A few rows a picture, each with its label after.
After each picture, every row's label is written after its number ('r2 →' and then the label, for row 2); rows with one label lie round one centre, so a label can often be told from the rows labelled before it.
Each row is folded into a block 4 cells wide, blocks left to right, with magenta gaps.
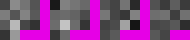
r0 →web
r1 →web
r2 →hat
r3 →hat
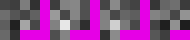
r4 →hat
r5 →web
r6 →web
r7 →hat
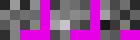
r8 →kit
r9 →web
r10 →hat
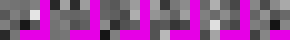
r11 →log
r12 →kit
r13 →log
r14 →log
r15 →web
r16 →log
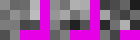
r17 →log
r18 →log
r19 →hat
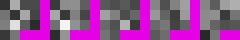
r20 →web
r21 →web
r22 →hat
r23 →log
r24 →log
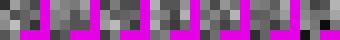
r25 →web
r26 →log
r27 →web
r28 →log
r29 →log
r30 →log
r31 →log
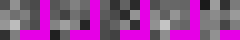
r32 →web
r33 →web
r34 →hat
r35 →web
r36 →kit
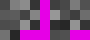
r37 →hat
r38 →hat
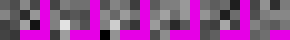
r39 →hat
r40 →web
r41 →web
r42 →log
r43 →hat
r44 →kit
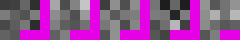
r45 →hat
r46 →log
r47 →kit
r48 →hat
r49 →log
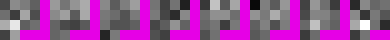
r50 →web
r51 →log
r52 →log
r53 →hat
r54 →kit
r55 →kit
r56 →web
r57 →web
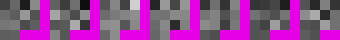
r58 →kit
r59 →hat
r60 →kit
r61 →kit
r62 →kit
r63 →hat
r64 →hat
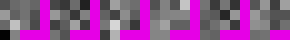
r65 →web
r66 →hat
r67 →web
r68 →kit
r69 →hat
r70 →kit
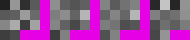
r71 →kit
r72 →log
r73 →log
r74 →kit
